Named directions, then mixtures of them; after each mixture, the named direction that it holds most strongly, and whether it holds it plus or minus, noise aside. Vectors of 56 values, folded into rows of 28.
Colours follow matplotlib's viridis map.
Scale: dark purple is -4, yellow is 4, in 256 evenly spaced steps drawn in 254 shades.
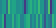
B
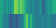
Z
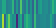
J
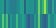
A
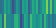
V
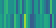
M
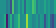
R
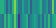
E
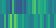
Z, minus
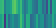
V, minus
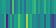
R, plus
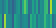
B, minus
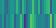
M, minus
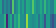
R, plus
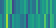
R, minus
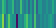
J, plus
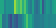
Z, plus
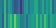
Z, minus
